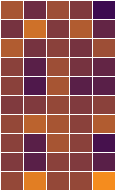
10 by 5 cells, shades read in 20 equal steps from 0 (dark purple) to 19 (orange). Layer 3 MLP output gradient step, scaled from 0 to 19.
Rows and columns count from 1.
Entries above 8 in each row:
2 2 2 1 1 1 4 1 0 5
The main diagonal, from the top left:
11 15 8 6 3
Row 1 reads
11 5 10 7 0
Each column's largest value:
12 17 11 12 19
